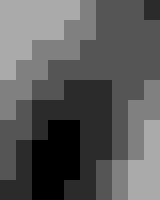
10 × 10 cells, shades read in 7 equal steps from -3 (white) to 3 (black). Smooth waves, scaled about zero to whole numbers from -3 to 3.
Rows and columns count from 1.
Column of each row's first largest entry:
10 7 6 4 5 3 4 3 3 3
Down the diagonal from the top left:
-1 -1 0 1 2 2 2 1 -1 -1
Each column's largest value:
2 2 3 3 3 2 2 1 1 2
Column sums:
1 5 12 14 15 14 14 8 3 1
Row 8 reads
1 2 3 3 3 2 2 1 0 -1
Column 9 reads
1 1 1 1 1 0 0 0 -1 -1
